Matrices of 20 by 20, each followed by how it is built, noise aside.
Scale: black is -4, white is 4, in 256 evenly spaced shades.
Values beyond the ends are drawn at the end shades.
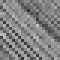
Toeplitz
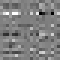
low rank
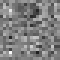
low rank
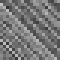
Toeplitz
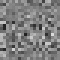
low rank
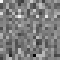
low rank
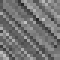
Toeplitz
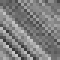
Toeplitz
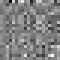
low rank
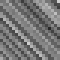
Toeplitz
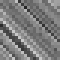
Toeplitz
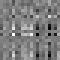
low rank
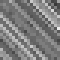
Toeplitz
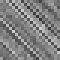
Toeplitz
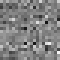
low rank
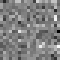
low rank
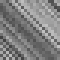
Toeplitz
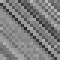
Toeplitz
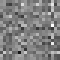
low rank
